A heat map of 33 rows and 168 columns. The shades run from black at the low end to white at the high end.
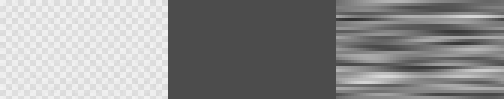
It is made of 1 by 3 panels. Panel 1,1: very high, checkered, faint in contrast. Panel 1,2: low, flat. Panel 1,3: middling, streaked across, strong in contrast.
